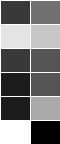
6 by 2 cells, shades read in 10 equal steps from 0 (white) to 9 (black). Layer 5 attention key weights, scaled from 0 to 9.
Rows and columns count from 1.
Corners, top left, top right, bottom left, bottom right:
7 5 0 9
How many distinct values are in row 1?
2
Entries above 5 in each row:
1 0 2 2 1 1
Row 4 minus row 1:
1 1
